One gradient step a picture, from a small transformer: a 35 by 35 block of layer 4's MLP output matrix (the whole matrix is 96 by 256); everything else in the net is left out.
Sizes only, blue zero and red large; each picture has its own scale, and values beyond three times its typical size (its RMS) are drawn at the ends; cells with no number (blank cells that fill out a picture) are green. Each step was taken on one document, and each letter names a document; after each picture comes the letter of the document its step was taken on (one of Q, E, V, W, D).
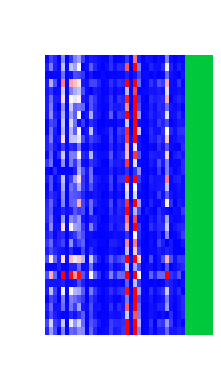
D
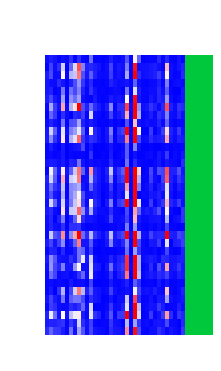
D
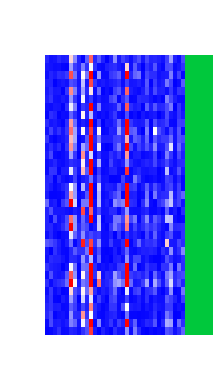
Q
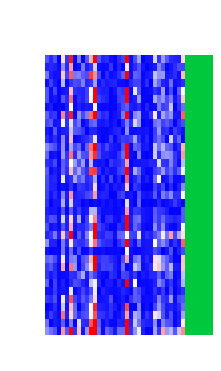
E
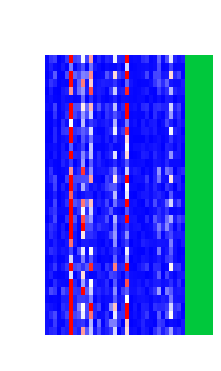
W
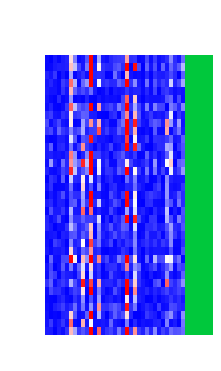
Q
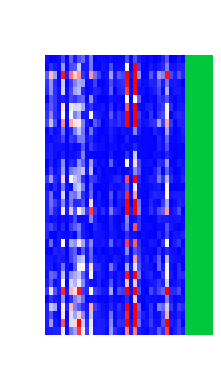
D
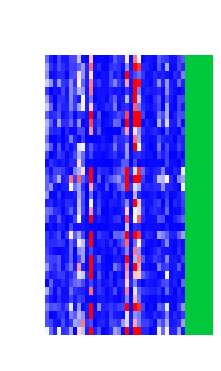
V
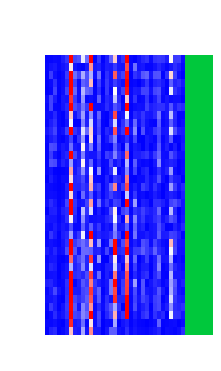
W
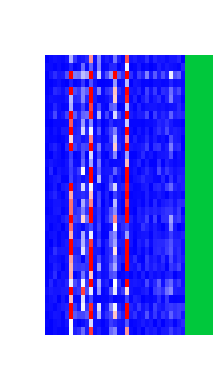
W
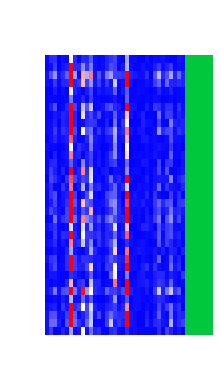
W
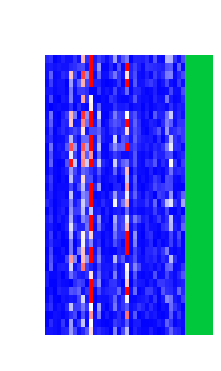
Q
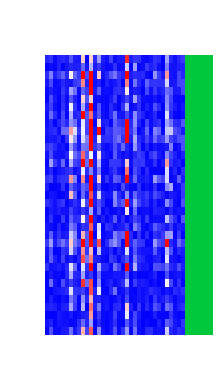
Q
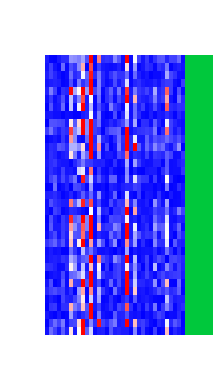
Q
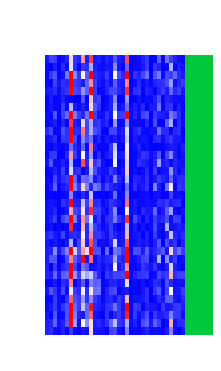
W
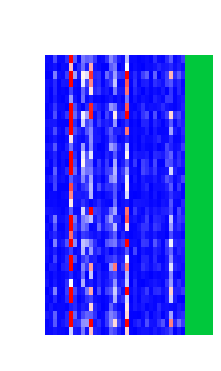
W
